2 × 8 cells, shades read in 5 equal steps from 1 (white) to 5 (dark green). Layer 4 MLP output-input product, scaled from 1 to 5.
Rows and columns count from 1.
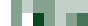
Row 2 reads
1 3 1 5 3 2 3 4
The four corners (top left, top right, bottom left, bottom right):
1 2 1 4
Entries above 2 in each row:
3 5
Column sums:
2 6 3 8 6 4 5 6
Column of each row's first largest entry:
2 4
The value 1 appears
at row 1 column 1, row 2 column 1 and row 2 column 3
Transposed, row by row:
1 1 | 3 3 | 2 1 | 3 5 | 3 3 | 2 2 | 2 3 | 2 4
